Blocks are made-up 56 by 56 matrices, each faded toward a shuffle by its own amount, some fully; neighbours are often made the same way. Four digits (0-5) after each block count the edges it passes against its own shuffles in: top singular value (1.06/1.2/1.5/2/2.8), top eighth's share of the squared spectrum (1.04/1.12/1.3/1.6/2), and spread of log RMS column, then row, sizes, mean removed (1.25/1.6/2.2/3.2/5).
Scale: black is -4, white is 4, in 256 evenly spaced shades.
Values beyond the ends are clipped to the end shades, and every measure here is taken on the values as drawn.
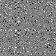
3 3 1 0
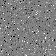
1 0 0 0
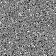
2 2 0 0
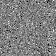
0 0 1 0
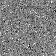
0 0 0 0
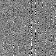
2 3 3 0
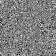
0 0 1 0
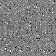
3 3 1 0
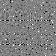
4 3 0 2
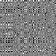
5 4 3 3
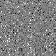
3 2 1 0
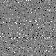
3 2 0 1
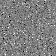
0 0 0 0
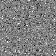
3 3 1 1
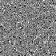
3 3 0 1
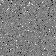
0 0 0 0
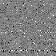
3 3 0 1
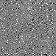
3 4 1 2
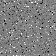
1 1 0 0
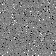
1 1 0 0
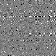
4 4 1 2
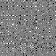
4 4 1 2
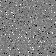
0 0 0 0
